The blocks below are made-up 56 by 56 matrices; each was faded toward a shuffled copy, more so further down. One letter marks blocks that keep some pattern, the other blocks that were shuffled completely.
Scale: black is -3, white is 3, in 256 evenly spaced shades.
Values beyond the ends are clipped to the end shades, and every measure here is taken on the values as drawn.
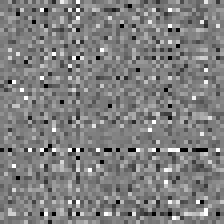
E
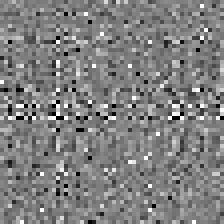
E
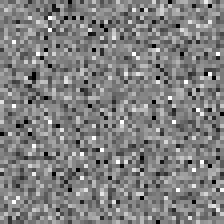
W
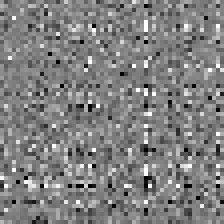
E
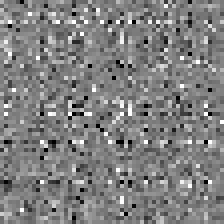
E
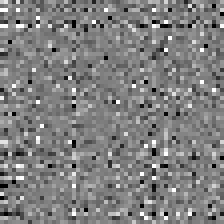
E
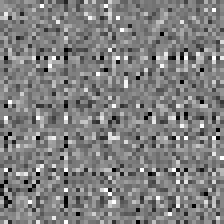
E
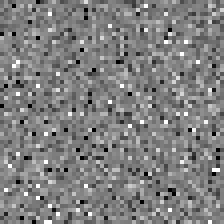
W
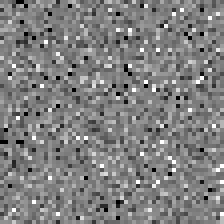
W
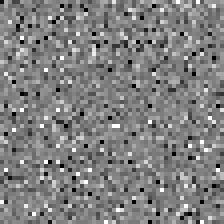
W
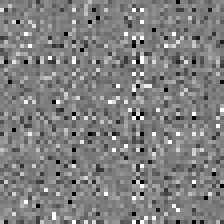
E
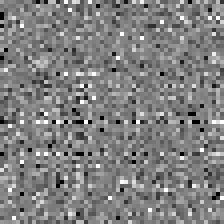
E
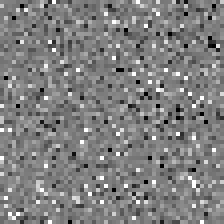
W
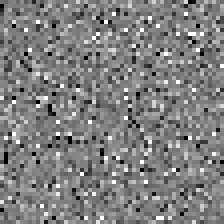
W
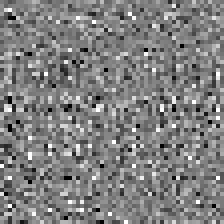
E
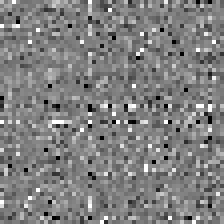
E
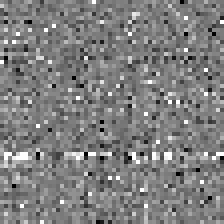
E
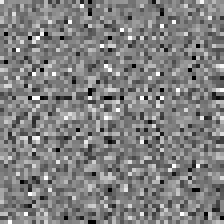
E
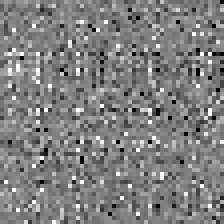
E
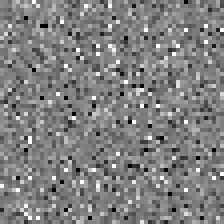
W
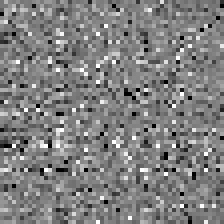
E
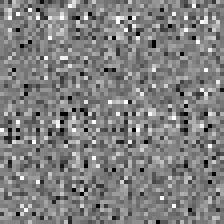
E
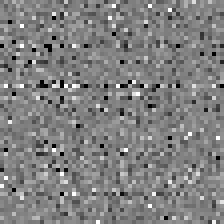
E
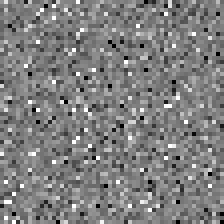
W
